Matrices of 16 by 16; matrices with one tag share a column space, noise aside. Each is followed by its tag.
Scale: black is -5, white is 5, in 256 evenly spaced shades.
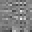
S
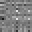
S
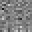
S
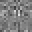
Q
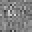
Q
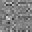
S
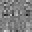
Q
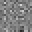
S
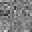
Q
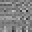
S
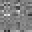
Q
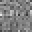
Q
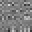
S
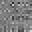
S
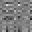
S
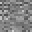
S
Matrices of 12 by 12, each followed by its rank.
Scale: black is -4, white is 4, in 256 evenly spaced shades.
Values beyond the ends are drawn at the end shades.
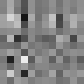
two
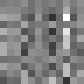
two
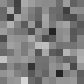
full rank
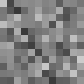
full rank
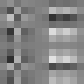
one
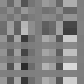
one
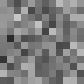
full rank
